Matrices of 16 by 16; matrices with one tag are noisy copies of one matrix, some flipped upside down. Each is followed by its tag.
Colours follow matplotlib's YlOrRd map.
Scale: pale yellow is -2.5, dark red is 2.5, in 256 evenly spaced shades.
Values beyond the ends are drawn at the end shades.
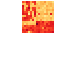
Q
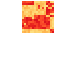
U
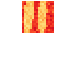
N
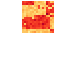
U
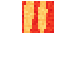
N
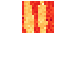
N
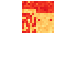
Q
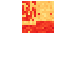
Q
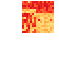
Q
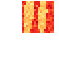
N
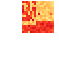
Q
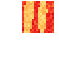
N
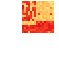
Q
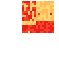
Q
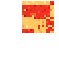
U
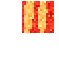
N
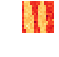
N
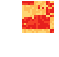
U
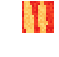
N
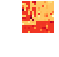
Q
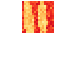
N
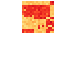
U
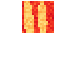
N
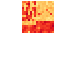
Q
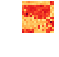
U
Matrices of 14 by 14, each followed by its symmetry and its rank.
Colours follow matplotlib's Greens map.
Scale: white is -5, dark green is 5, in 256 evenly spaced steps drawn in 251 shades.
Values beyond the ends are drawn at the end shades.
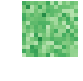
neither, full rank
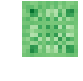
symmetric, rank two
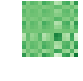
symmetric, rank one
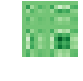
symmetric, rank one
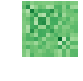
symmetric, rank three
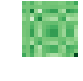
symmetric, rank two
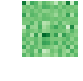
neither, rank two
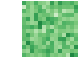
neither, full rank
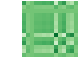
symmetric, rank one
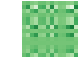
neither, rank one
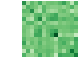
symmetric, rank three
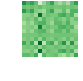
neither, rank two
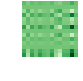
neither, rank one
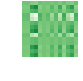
neither, rank one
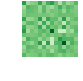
symmetric, rank two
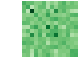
symmetric, rank three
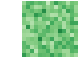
neither, full rank
